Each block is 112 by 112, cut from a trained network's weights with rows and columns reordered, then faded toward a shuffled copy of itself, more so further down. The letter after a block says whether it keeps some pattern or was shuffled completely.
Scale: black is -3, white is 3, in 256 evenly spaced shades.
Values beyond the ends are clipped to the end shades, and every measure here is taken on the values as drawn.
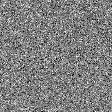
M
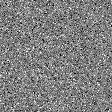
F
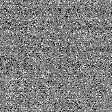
M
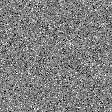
F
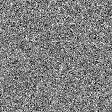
M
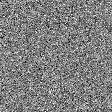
F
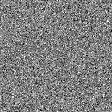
M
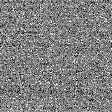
M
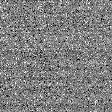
M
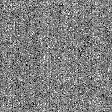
M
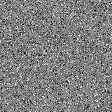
F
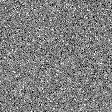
F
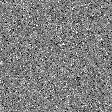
F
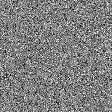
M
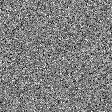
F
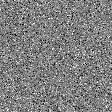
F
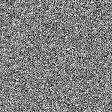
M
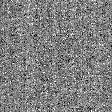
M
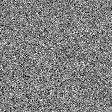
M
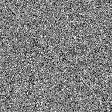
M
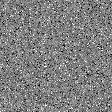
F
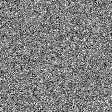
F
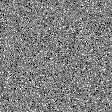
F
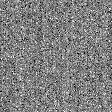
M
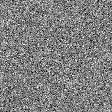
F
